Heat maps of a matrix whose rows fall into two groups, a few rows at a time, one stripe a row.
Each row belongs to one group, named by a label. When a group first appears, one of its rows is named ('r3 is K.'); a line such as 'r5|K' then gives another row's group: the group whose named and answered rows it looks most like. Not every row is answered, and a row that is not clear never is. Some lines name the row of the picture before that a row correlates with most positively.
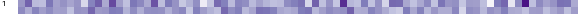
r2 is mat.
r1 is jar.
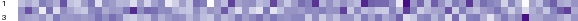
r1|mat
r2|jar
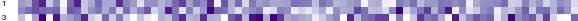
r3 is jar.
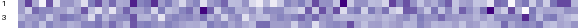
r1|jar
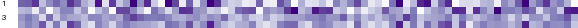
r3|jar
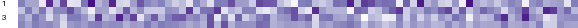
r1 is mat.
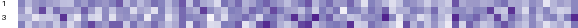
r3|mat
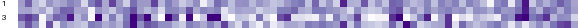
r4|jar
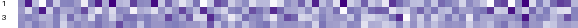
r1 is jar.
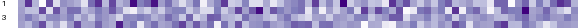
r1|jar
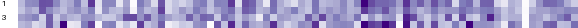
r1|mat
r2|mat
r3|jar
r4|mat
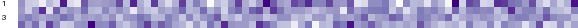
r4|mat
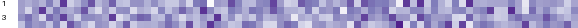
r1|mat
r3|mat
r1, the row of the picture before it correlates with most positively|1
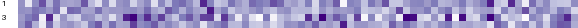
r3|jar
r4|jar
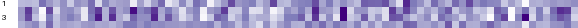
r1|mat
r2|jar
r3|jar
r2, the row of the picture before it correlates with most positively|4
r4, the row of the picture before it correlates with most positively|3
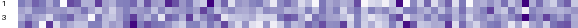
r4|jar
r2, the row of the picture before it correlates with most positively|4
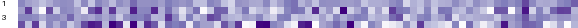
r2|jar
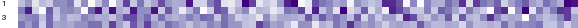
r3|jar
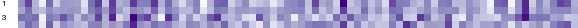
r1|jar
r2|jar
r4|jar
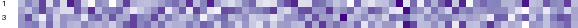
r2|mat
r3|jar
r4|jar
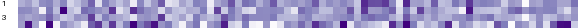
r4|jar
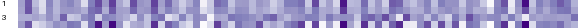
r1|jar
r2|jar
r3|mat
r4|jar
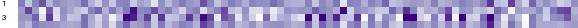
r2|jar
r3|jar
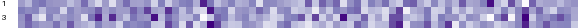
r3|jar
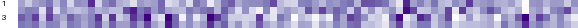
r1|mat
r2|jar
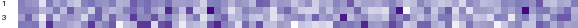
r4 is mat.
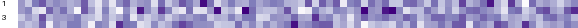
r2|mat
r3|mat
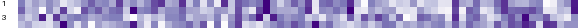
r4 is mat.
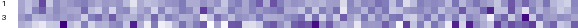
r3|jar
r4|mat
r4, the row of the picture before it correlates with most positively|4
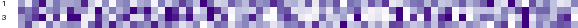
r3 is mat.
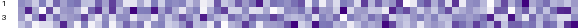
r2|jar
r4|mat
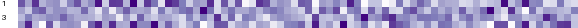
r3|mat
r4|jar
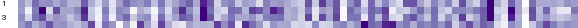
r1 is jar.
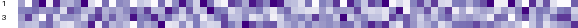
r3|jar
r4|mat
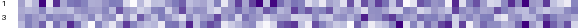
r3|mat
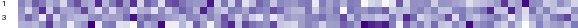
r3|jar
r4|mat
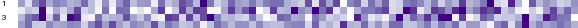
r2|mat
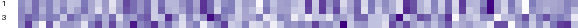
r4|jar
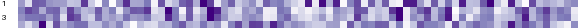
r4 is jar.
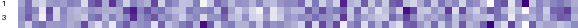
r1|jar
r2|jar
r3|jar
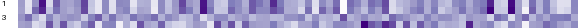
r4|mat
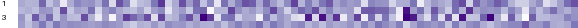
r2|mat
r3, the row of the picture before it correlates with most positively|2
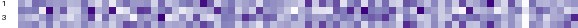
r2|mat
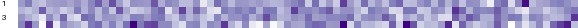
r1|jar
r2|mat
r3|mat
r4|jar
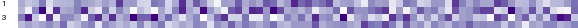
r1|mat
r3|jar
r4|mat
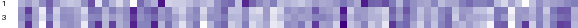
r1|mat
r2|jar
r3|jar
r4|jar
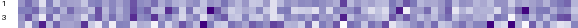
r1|jar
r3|jar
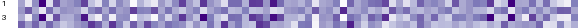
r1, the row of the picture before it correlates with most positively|4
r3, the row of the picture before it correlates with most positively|4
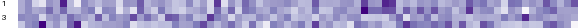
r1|mat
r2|mat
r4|mat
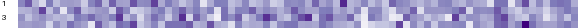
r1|jar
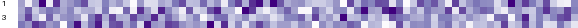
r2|mat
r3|jar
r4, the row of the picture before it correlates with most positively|4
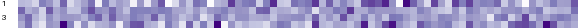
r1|mat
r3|jar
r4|mat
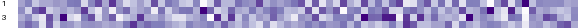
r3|mat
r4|jar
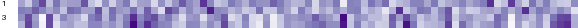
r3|jar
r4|jar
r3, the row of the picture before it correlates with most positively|4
